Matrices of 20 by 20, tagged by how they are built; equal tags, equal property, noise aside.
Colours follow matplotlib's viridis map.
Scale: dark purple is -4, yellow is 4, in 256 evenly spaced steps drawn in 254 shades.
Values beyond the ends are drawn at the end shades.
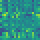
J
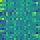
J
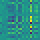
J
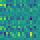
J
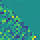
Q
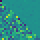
Q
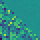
Q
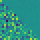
Q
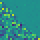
Q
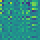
J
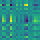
J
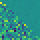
Q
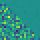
Q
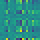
J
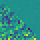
Q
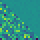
Q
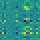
J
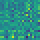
J
